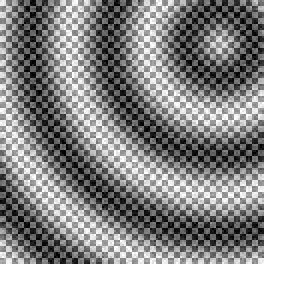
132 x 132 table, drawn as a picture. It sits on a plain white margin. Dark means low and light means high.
Rings: centred on the top right. Odd rows or columns: none. Seam: none. Average level on the scale: 50%.
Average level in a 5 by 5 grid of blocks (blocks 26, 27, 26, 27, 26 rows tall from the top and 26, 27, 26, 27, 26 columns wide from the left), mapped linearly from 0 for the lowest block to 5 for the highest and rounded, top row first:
1 5 3 1 0 / 1 5 2 3 1 / 4 3 2 2 3 / 4 1 3 5 5 / 1 4 4 1 1
